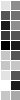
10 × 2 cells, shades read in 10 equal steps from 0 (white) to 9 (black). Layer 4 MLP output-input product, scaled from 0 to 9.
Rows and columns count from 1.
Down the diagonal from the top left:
1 5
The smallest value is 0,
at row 9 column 1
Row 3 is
8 4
